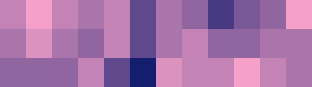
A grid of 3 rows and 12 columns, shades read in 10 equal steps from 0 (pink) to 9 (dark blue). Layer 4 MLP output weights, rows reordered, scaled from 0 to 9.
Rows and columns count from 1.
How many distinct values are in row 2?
5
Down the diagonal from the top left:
2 1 4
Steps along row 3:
same same down up up down up same down up up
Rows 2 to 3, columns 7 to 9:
3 2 4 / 1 2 2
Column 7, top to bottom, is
3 3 1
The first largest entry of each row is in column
9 6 6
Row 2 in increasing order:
1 2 2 3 3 3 3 3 4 4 4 6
